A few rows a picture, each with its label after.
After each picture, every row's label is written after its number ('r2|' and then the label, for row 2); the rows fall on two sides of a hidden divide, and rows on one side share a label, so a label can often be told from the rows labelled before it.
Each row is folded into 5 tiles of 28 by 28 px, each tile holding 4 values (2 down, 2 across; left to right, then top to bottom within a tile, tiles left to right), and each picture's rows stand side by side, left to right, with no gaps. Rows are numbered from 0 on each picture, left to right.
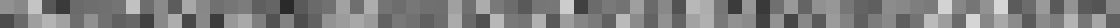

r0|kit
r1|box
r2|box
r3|box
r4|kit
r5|kit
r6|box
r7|box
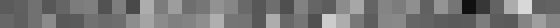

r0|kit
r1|kit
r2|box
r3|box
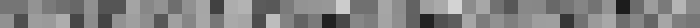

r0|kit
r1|box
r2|box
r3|box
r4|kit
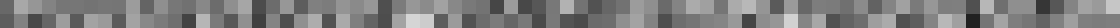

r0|box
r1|box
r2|kit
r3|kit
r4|kit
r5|box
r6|box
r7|kit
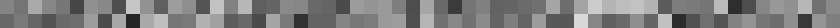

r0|box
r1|kit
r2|box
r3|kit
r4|box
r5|box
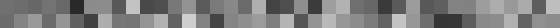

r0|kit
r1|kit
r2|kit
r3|box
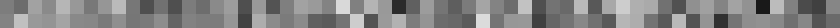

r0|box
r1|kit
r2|box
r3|box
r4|box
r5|kit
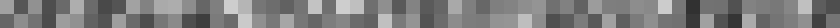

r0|kit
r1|box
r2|box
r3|box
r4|box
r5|box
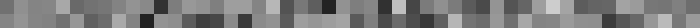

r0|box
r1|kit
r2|kit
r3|kit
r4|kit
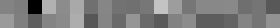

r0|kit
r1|box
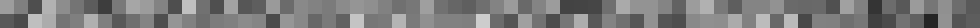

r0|kit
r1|kit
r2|box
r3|kit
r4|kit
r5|kit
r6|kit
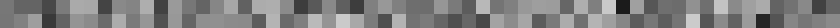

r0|kit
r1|kit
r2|kit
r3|box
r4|kit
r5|box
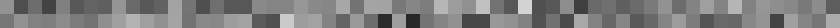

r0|kit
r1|kit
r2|box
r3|box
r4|kit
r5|box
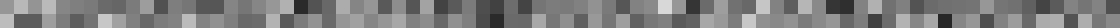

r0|box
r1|kit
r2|kit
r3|kit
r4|box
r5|box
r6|box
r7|kit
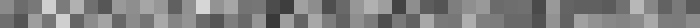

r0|kit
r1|box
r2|box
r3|kit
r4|kit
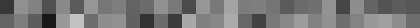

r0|box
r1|box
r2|kit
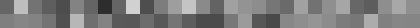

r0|kit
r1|box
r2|box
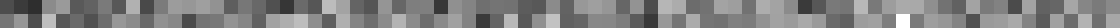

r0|kit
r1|box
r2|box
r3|kit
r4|box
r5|box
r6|box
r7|kit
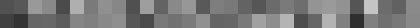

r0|box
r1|kit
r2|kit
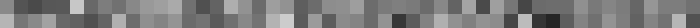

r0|kit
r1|kit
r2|kit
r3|kit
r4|box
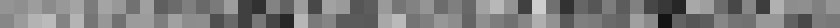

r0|box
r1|kit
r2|box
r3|kit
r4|kit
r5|kit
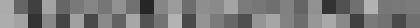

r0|kit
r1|box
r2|kit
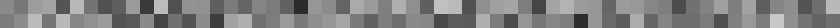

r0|kit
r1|box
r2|kit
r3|box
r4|box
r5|kit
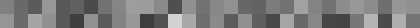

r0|kit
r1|kit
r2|box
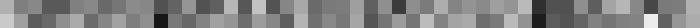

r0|kit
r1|kit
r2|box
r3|box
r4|box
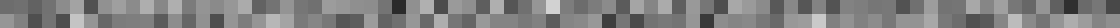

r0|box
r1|box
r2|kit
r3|kit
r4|kit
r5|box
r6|kit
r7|box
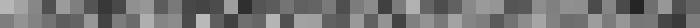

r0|kit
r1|kit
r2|kit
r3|kit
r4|kit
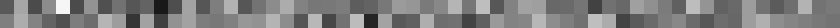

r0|box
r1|kit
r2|kit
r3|box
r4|kit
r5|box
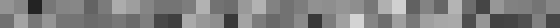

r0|kit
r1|box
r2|box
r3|kit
